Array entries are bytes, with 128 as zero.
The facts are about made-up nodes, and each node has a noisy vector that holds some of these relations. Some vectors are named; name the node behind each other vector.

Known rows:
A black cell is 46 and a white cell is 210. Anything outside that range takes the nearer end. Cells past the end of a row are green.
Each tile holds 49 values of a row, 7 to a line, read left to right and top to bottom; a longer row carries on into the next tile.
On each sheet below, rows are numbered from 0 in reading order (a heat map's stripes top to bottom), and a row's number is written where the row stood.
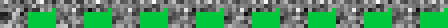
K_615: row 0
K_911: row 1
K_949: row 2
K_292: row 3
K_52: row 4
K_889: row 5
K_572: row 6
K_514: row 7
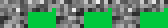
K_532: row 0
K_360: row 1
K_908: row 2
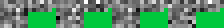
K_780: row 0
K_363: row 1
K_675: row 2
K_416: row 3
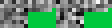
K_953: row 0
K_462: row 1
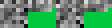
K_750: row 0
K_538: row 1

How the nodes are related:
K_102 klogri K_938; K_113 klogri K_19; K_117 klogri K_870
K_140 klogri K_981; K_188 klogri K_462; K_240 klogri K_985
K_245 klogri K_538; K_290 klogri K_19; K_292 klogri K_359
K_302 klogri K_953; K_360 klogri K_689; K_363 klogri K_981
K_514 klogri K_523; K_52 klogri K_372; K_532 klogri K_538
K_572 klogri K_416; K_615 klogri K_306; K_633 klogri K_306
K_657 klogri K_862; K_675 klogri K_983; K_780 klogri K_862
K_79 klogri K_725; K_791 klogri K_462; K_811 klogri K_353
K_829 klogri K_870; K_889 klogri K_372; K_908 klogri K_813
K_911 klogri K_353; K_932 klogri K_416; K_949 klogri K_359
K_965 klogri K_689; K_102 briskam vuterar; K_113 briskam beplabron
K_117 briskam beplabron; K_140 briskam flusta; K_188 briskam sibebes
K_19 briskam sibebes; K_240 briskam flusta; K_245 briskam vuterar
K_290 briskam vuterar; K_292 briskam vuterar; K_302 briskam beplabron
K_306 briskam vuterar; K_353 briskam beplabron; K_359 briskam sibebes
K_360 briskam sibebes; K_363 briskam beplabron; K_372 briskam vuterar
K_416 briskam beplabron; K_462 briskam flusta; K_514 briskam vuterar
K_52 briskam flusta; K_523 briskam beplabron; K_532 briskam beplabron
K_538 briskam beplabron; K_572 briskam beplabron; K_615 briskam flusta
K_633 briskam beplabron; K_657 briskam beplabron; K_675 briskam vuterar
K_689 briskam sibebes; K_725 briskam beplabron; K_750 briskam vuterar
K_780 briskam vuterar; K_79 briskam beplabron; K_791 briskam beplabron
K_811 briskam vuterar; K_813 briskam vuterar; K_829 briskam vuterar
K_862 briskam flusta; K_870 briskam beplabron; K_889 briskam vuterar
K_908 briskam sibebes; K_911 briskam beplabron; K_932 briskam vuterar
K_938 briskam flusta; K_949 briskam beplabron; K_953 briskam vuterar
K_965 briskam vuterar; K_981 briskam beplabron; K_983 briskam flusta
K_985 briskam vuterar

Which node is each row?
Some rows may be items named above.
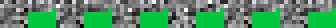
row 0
K_372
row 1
K_870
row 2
K_360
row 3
K_791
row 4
K_538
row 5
K_359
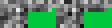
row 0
K_245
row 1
K_829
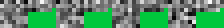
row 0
K_353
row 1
K_862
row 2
K_117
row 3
K_462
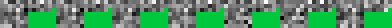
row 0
K_811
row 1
K_965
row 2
K_240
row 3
K_657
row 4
K_416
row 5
K_140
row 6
K_290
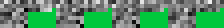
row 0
K_306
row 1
K_689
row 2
K_538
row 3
K_240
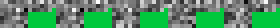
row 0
K_889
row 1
K_932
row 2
K_113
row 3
K_359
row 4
K_633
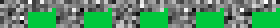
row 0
K_981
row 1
K_889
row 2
K_19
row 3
K_889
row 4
K_188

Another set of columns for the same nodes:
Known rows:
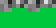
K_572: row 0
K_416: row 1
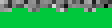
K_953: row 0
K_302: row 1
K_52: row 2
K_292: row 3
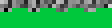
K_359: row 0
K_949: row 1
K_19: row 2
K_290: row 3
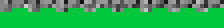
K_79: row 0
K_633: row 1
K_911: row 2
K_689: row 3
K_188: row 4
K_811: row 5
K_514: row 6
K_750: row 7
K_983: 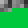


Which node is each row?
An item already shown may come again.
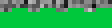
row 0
K_188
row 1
K_689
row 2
K_862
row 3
K_52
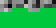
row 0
K_372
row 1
K_306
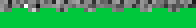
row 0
K_657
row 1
K_52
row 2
K_981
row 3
K_240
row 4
K_908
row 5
K_140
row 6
K_188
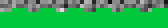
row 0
K_360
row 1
K_363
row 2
K_889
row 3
K_353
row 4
K_363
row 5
K_462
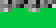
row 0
K_811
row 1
K_780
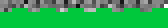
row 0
K_791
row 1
K_240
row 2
K_932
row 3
K_965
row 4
K_615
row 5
K_113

